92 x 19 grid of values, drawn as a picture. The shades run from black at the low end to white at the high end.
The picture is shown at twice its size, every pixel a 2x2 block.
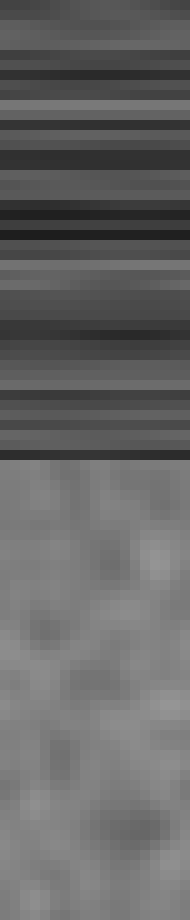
It is made of 2 by 1 panels. Panel 1,1: low, streaked across. Panel 2,1: middling, blotchy, faint in contrast.
